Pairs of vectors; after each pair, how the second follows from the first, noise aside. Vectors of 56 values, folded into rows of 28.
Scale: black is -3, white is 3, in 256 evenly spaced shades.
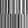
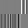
partly zeroed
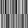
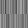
shrunk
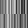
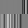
partly zeroed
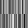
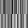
shuffled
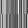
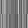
shrunk
